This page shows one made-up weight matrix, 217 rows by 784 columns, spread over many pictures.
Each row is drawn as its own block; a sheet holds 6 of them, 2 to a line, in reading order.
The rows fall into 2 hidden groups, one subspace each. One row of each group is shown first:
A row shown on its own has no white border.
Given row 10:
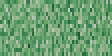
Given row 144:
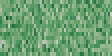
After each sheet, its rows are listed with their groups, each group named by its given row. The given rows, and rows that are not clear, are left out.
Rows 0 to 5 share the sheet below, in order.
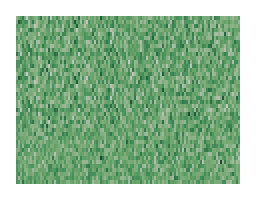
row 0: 10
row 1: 10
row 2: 10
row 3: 10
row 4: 144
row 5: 10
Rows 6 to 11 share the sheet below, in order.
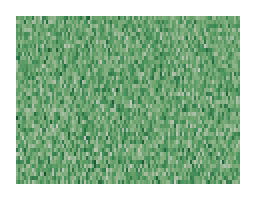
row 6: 10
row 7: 144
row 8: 10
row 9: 10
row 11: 10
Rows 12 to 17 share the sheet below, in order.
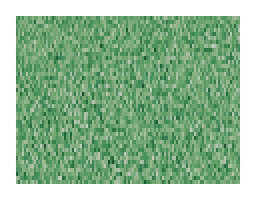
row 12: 144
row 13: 144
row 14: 144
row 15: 10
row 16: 10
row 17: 10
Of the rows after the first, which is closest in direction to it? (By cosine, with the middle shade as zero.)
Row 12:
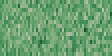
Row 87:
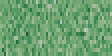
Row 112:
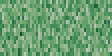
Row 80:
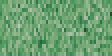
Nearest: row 80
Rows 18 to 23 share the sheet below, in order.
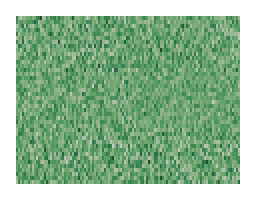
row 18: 10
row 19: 10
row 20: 144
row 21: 144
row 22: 10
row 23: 144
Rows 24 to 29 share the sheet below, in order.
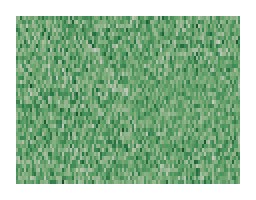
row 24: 144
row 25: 10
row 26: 10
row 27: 144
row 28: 10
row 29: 144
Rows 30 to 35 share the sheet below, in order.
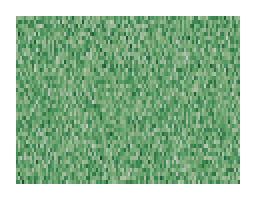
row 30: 144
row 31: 10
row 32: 144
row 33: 144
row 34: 144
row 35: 144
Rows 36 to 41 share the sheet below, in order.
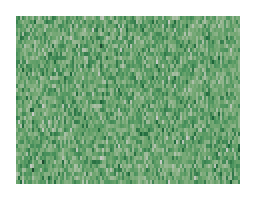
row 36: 144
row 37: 10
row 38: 144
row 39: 10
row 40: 144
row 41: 10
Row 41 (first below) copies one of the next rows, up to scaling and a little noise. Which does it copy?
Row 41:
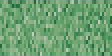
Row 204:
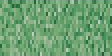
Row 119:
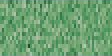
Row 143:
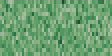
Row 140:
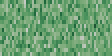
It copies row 204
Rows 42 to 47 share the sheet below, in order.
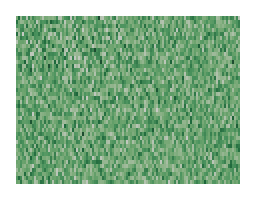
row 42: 144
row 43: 10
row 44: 10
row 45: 10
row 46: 144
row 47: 10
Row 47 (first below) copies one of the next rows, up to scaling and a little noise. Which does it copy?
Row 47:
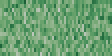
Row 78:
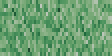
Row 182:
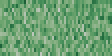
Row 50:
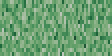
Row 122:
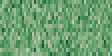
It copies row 182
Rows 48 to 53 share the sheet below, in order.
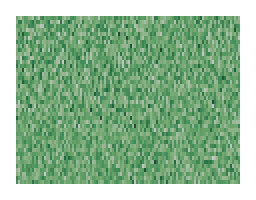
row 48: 144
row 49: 10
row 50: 10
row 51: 144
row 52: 10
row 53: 144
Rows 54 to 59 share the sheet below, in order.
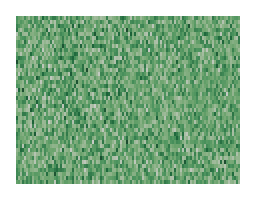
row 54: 144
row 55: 144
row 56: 144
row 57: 10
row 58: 144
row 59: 10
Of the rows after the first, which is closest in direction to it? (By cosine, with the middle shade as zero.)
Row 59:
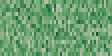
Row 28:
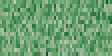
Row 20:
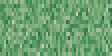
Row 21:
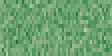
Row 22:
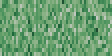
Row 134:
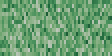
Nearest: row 28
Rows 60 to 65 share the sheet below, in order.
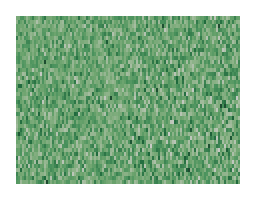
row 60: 10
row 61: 10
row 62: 10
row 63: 10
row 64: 10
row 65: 10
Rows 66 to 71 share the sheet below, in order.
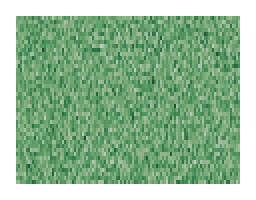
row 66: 144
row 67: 144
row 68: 10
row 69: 144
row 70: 10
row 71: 10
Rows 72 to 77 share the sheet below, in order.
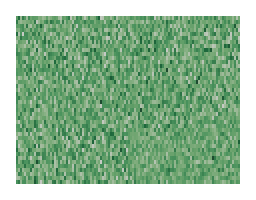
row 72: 144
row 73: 144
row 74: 144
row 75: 10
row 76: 144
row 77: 144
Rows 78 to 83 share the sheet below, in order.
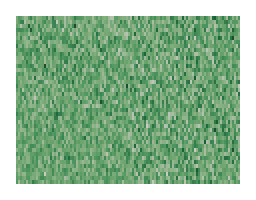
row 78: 10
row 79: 144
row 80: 144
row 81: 144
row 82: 10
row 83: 144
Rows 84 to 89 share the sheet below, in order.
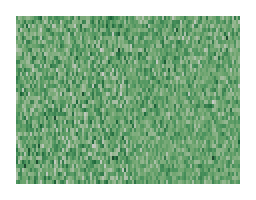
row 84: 10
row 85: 10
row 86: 144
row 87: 144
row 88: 144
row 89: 144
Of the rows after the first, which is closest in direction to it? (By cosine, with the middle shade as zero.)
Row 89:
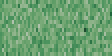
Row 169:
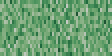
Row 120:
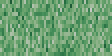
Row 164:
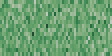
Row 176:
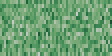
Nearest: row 176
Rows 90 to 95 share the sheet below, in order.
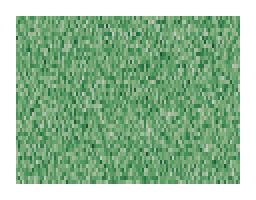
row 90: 10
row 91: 144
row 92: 144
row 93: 144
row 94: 144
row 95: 10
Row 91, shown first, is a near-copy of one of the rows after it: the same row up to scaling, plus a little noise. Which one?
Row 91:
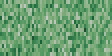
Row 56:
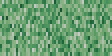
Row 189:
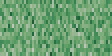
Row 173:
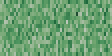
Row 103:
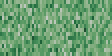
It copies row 103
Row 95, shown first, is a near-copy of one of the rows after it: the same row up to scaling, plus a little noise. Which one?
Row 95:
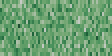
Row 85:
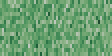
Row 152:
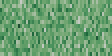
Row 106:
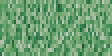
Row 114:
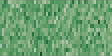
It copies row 152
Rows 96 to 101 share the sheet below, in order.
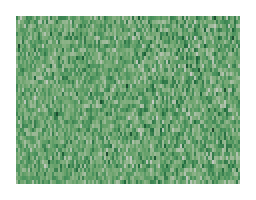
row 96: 10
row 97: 144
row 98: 144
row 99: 10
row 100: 10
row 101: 10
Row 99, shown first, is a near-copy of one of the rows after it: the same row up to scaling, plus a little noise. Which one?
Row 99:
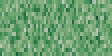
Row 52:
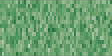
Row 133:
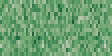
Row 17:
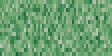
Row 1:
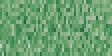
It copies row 17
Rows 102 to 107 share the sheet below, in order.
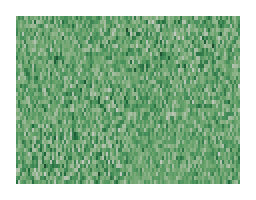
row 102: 144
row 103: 144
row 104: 10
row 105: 144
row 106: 10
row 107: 10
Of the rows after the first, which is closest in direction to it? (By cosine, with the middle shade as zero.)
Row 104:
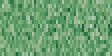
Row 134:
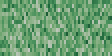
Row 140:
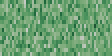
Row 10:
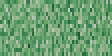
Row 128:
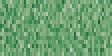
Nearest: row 140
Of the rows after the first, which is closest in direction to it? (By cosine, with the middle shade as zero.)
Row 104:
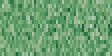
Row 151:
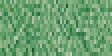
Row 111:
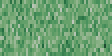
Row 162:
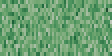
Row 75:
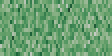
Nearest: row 75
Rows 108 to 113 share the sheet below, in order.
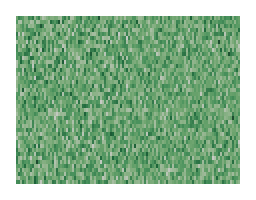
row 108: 144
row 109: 10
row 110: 144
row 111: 10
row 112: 144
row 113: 144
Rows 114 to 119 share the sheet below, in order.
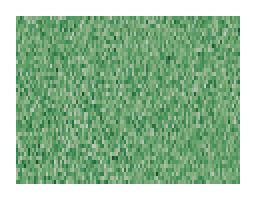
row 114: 10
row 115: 144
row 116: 144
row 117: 144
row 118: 144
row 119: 10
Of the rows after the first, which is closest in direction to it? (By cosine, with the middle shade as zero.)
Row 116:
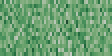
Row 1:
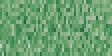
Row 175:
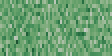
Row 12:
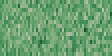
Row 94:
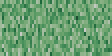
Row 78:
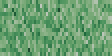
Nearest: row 175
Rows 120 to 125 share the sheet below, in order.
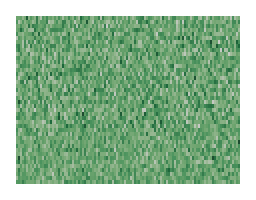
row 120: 10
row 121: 10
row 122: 10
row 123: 144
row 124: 10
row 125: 144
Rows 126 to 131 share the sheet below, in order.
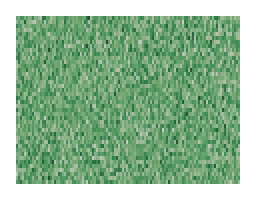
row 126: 10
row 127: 10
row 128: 10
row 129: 10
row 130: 144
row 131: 10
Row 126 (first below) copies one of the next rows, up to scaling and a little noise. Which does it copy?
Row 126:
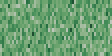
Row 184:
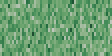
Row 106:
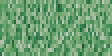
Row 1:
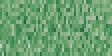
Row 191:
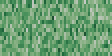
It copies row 184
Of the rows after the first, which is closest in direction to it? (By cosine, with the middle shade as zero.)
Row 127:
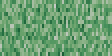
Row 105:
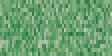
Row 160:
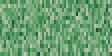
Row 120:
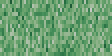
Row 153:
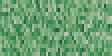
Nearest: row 153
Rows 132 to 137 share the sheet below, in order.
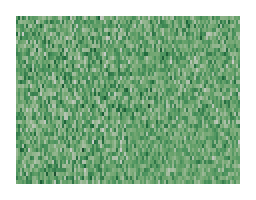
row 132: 144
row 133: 10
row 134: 10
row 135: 144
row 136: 144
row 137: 144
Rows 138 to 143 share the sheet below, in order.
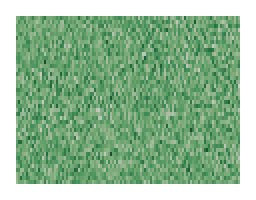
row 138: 10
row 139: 144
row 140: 10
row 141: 144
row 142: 10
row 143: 10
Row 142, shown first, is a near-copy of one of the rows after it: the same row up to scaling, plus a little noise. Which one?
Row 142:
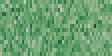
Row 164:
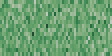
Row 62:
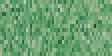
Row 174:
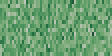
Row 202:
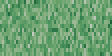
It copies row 62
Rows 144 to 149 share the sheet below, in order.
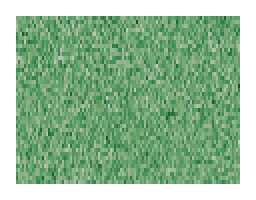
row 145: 10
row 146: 10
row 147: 144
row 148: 10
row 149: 144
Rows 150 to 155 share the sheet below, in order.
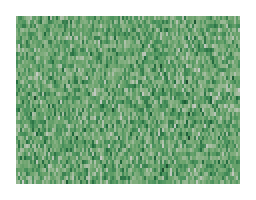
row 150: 10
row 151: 144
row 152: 10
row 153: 10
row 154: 144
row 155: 10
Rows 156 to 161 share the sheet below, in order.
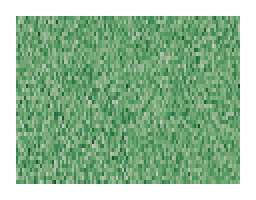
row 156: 10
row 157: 144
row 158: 144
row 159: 144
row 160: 144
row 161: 10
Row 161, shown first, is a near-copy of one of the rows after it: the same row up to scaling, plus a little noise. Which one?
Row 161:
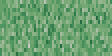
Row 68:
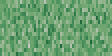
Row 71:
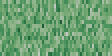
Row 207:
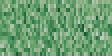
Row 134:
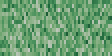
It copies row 68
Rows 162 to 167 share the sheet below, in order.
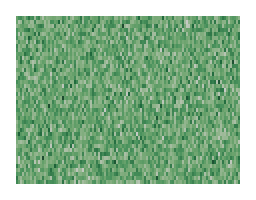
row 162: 144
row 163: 10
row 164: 10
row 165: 10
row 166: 10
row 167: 10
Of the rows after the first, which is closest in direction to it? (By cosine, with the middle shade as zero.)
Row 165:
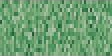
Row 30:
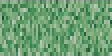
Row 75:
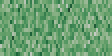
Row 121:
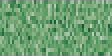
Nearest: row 30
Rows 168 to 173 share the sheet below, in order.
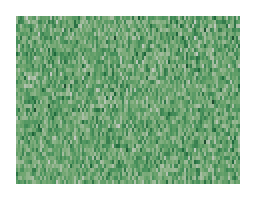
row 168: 10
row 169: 144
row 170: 10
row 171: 144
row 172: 10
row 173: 144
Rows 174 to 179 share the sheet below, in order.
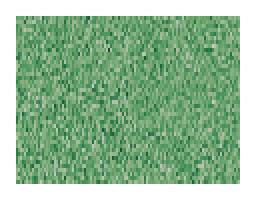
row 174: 10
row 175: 144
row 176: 144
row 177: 144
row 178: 144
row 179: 144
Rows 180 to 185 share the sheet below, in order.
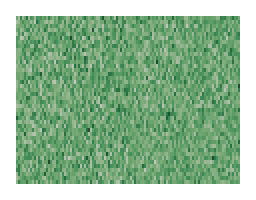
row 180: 144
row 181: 10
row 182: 10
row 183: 144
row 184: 10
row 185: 144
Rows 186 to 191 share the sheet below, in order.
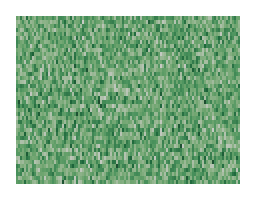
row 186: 144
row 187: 144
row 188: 10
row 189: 144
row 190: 10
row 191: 10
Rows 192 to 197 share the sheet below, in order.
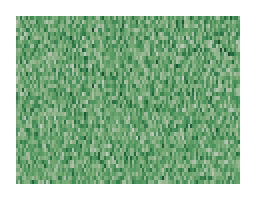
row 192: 144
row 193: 10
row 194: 144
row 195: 10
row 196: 10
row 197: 10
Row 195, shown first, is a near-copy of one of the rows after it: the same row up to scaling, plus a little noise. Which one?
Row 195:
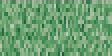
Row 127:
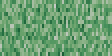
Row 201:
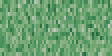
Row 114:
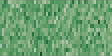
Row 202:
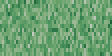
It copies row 127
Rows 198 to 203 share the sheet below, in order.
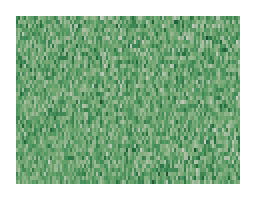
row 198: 144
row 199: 10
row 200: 144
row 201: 10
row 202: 10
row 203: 144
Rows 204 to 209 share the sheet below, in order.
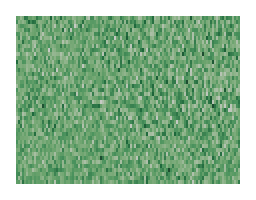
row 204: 10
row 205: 10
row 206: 144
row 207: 10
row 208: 144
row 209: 144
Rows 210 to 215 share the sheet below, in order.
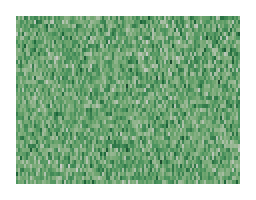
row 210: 144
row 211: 10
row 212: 144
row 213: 10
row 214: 10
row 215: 10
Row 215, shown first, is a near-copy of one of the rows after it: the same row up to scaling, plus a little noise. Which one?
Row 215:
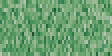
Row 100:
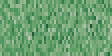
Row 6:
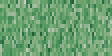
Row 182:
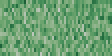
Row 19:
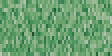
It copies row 19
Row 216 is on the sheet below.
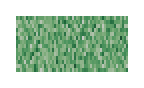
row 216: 144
